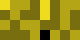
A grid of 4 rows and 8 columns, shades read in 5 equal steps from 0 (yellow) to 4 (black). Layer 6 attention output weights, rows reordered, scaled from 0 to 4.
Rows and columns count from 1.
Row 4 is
2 2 2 1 4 1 2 1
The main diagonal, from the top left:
0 1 1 1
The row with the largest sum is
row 4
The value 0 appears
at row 1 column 1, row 1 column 5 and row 2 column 5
